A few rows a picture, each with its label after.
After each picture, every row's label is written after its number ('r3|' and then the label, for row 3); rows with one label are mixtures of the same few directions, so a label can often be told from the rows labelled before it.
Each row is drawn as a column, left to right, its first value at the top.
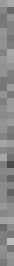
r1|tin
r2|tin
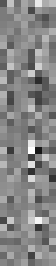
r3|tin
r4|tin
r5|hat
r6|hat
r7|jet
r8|tin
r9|tin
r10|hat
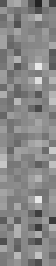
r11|tin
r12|tin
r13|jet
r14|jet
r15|hat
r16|hat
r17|tin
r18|tin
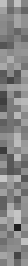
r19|tin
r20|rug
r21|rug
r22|tin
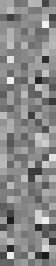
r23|rug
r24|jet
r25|rug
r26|hat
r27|hat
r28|rug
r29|jet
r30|tin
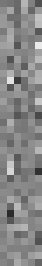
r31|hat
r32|rug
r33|rug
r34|hat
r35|hat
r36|hat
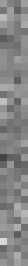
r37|tin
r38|tin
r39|rug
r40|rug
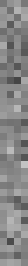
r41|hat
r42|jet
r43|hat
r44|tin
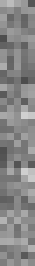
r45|tin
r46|hat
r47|tin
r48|hat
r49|hat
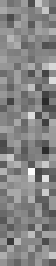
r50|jet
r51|tin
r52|jet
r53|tin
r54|hat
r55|hat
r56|tin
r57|hat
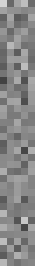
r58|hat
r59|hat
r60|jet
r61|tin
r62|tin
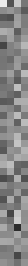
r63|hat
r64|rug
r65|rug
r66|tin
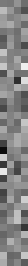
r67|jet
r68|jet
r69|rug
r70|hat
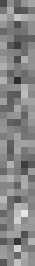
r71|hat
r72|tin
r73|jet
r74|rug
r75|tin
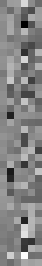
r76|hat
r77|hat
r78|tin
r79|jet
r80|jet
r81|jet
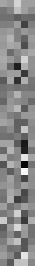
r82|tin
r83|jet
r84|hat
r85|jet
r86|tin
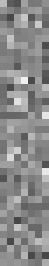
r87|hat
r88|tin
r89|tin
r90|rug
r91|rug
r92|jet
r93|hat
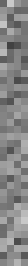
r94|jet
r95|hat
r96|jet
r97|jet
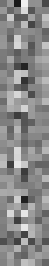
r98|tin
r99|rug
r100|tin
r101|hat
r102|jet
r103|jet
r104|hat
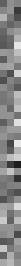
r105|jet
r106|jet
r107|tin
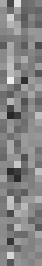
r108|tin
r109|hat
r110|hat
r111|rug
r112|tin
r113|hat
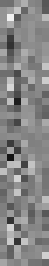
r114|jet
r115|tin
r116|tin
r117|tin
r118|rug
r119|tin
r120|hat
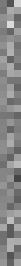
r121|rug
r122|jet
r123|hat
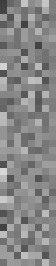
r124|hat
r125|rug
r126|jet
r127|jet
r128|rug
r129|hat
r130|hat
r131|rug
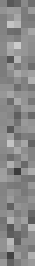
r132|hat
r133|jet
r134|hat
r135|tin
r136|rug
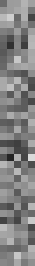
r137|tin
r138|tin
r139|jet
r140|tin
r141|tin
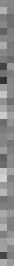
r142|hat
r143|hat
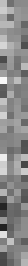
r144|rug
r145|jet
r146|rug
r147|jet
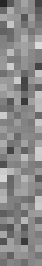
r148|hat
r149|jet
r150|rug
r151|tin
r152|rug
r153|tin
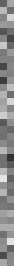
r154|hat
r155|tin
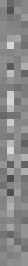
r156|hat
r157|tin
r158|tin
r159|jet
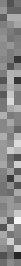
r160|rug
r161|tin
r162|jet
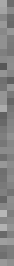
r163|hat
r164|rug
